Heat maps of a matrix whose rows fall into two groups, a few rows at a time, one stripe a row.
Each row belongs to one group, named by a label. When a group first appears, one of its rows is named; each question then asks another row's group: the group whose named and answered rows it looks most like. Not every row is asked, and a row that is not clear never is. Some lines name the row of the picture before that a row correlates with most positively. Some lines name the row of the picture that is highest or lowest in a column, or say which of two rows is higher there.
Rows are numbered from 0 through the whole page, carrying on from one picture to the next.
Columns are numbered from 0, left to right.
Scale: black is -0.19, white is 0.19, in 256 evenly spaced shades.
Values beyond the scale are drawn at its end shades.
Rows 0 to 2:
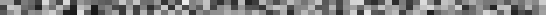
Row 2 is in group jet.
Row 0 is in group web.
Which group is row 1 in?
jet
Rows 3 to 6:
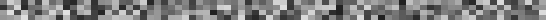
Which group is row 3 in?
jet
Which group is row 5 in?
web
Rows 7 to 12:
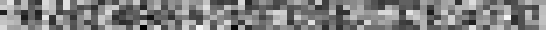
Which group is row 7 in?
web
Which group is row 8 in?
web
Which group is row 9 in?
jet
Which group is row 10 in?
jet
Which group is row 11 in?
jet
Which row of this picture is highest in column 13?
7
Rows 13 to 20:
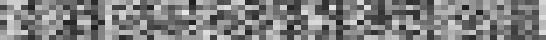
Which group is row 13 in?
web
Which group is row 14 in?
jet
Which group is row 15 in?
web
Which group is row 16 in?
web
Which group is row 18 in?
jet
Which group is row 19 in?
web
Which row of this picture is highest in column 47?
14
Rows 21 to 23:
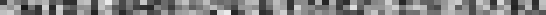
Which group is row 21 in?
jet
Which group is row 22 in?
jet
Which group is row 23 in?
jet
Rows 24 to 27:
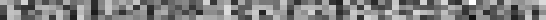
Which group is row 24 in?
web
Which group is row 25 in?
jet
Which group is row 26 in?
jet
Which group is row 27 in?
jet
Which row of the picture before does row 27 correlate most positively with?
22
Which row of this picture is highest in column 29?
24
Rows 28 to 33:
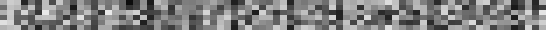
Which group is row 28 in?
jet
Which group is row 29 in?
jet
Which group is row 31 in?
jet
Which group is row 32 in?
web
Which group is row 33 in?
jet
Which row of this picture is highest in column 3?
30
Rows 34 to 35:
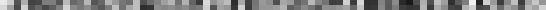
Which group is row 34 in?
web
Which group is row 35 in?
web
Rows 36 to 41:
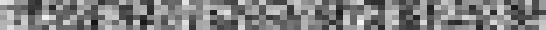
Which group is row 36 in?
web
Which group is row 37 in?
jet
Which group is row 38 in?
jet
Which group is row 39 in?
web
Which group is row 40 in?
web
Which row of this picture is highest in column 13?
36
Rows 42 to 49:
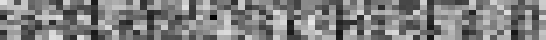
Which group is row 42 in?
web
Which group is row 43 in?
web
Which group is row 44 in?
jet
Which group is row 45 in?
jet
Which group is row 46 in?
jet
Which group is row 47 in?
jet
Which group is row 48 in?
jet
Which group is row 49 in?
jet
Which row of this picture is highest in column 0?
42
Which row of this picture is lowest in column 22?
44
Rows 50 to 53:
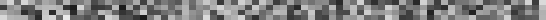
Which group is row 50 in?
web
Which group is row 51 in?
jet
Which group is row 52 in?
jet
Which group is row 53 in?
web
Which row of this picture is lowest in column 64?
50
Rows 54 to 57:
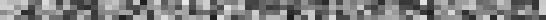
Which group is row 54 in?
web
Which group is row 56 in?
jet
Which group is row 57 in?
jet
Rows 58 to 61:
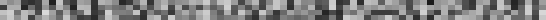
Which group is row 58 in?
jet
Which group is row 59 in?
jet
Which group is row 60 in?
web
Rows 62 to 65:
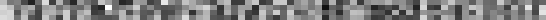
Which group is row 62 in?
jet
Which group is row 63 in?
web
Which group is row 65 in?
web
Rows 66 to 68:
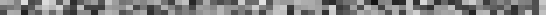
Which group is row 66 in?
web
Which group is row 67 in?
jet
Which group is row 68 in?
jet
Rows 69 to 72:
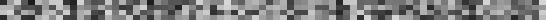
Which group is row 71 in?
web
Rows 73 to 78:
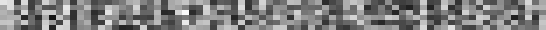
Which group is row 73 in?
web
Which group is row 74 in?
web
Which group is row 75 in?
web
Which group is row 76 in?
jet
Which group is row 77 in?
web
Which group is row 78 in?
jet
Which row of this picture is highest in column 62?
78
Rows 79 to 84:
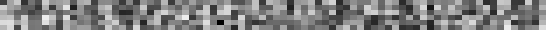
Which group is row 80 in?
jet
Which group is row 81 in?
jet
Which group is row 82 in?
web
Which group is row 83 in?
web
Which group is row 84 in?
web
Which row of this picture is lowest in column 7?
80
